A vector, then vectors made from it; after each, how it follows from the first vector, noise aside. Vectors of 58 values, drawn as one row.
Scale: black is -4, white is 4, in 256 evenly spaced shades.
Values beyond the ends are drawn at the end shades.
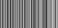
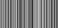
wrapped around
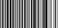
scaled up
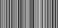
wrapped around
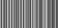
negated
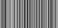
wrapped around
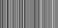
partly zeroed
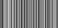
wrapped around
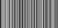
wrapped around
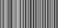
wrapped around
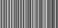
negated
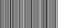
partly zeroed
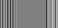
partly zeroed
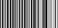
scaled up
